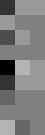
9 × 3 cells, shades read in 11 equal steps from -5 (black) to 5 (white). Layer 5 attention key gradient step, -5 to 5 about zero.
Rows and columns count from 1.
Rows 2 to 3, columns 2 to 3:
0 0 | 1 0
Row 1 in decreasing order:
1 1 -3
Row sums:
-1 1 -1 0 -2 -1 -1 0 1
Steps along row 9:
down up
